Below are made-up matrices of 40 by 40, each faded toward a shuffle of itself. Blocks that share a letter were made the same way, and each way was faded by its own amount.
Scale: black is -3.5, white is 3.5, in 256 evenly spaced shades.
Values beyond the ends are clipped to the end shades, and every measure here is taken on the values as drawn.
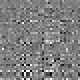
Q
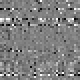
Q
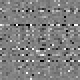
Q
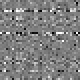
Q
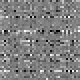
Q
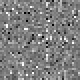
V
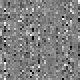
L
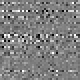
Q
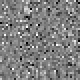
V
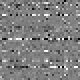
Q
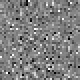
V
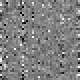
L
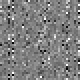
L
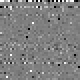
Q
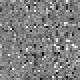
V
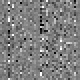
L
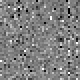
V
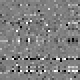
Q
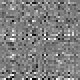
Q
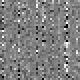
L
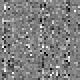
L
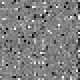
V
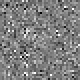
V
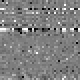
Q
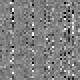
L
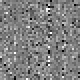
L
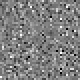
V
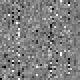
L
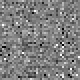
V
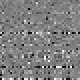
Q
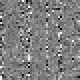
L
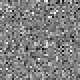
V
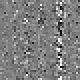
L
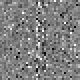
V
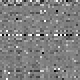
Q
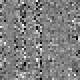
L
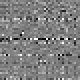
Q
